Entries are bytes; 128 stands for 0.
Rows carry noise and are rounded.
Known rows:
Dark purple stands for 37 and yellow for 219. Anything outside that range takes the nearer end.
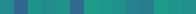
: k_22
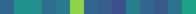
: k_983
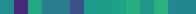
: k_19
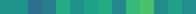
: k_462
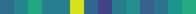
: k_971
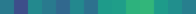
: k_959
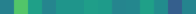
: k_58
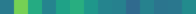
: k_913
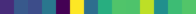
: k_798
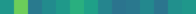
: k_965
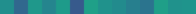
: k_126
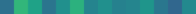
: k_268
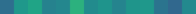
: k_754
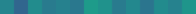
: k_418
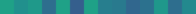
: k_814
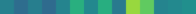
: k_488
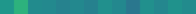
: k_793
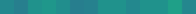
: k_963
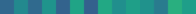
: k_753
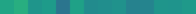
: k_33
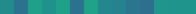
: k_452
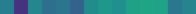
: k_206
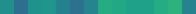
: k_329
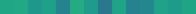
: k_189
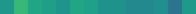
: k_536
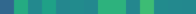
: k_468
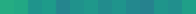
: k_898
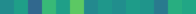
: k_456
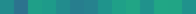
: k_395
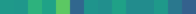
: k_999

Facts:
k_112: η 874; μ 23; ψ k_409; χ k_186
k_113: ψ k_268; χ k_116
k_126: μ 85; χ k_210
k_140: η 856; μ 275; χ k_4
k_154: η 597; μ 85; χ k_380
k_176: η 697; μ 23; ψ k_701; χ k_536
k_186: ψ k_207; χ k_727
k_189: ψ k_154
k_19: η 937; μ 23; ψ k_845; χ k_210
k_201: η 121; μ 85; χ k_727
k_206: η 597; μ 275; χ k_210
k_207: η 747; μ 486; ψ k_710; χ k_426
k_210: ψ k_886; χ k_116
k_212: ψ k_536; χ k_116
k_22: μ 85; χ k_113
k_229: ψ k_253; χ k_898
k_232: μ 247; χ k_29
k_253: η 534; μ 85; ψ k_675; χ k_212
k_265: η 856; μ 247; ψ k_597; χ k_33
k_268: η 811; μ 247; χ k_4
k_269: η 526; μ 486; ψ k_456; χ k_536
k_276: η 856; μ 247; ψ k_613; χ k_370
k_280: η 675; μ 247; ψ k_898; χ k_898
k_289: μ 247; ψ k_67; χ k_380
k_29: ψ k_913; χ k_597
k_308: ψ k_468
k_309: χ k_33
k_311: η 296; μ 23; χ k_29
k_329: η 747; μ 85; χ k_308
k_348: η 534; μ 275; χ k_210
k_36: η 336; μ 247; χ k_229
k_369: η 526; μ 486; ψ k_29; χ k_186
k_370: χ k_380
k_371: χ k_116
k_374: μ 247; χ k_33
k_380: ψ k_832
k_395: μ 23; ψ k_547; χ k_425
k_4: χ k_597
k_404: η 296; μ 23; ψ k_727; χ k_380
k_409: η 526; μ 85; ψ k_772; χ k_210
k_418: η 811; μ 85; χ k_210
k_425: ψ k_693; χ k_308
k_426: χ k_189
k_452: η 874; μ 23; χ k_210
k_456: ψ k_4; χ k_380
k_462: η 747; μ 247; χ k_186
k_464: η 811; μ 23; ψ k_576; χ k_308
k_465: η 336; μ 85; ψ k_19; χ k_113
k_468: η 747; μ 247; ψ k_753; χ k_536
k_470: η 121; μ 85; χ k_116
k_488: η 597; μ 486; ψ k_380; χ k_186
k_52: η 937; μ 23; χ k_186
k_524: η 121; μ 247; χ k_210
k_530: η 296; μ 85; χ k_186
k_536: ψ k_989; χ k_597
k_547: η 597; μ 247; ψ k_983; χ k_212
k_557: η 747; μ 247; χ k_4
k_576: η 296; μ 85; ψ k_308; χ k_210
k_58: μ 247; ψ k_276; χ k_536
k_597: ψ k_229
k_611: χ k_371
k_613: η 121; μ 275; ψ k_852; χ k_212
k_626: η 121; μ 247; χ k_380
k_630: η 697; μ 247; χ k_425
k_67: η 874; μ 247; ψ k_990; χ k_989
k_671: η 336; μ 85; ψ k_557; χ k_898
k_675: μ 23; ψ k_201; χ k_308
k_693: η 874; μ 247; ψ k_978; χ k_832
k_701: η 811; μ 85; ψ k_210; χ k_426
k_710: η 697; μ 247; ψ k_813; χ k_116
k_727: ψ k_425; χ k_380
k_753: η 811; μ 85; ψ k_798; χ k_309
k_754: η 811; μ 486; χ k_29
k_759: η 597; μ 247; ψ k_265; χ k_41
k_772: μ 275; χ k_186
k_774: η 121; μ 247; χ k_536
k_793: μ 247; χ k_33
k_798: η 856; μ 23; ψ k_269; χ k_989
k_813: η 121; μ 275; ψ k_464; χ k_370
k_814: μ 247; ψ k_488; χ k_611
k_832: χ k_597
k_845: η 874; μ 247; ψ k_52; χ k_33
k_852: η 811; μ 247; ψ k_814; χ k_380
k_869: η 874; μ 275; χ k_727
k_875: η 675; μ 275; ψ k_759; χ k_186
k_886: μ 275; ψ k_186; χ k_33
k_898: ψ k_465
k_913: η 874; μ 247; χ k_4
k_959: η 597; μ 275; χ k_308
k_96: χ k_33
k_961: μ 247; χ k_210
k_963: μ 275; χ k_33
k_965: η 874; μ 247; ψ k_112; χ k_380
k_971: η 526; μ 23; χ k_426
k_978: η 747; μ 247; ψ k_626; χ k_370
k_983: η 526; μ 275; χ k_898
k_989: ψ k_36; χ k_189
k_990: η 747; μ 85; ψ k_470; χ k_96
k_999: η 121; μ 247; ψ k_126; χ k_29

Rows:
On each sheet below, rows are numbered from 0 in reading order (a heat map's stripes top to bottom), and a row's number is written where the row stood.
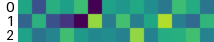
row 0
k_253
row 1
k_265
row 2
k_207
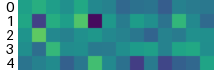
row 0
k_280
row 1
k_613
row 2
k_845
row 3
k_675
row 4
k_409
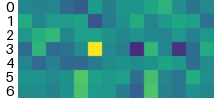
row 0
k_759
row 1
k_630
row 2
k_832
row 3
k_369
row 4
k_547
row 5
k_530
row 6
k_875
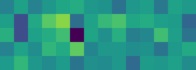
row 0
k_869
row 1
k_176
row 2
k_348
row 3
k_4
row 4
k_36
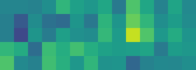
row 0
k_772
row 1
k_154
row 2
k_52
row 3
k_186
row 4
k_210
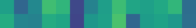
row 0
k_813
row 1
k_710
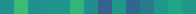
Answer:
k_67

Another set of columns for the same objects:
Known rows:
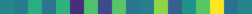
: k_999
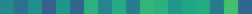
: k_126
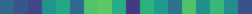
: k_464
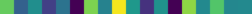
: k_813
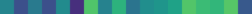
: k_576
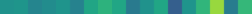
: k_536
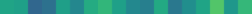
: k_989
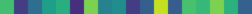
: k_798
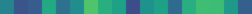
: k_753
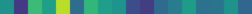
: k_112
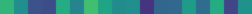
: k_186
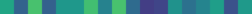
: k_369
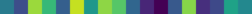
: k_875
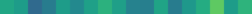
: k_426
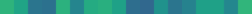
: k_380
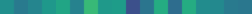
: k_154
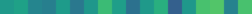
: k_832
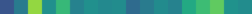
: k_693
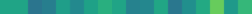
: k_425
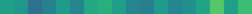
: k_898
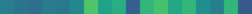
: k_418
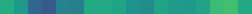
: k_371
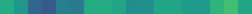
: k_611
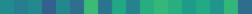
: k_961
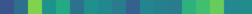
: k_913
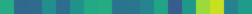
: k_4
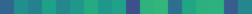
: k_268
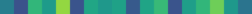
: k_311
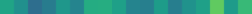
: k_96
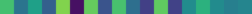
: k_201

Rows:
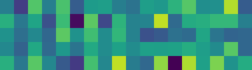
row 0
k_452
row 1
k_470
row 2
k_462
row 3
k_409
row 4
k_140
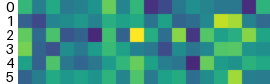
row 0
k_488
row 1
k_468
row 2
k_613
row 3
k_456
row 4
k_983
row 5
k_58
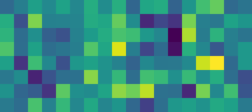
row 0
k_232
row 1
k_869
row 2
k_886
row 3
k_772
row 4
k_269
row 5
k_710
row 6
k_465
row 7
k_965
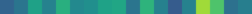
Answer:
k_557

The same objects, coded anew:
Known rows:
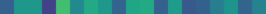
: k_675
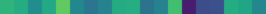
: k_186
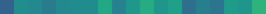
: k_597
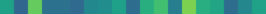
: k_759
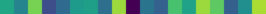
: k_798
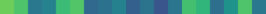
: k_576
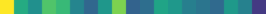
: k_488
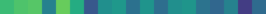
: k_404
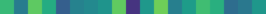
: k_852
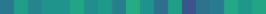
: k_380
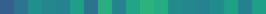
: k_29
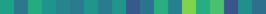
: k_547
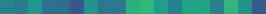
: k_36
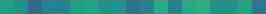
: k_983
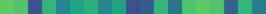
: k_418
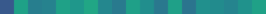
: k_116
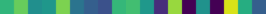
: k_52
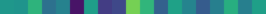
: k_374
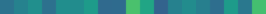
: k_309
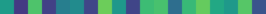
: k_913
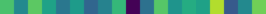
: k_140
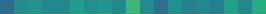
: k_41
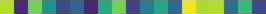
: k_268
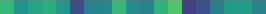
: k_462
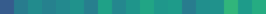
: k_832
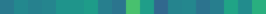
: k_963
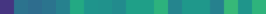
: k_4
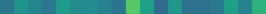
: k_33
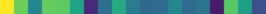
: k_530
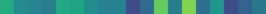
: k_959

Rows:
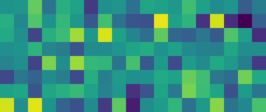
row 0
k_311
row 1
k_176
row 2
k_201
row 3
k_965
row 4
k_470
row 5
k_524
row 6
k_206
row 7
k_276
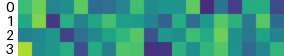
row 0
k_112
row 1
k_409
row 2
k_971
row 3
k_701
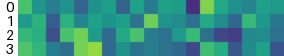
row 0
k_753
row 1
k_671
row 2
k_875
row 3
k_253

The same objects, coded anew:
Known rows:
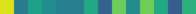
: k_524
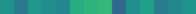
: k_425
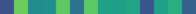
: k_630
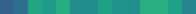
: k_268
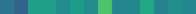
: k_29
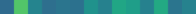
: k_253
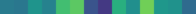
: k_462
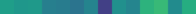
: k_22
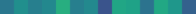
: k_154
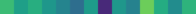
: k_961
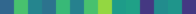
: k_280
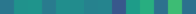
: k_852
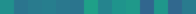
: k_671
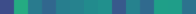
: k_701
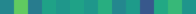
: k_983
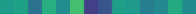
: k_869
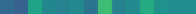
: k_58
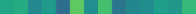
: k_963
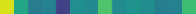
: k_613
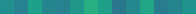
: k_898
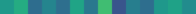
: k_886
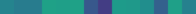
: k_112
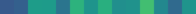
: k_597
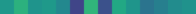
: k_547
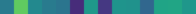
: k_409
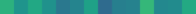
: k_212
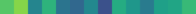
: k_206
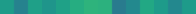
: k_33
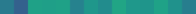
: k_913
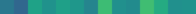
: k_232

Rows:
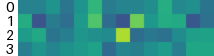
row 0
k_978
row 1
k_201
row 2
k_207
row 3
k_404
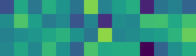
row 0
k_265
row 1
k_418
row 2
k_754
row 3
k_798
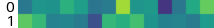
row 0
k_269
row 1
k_19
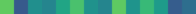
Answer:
k_626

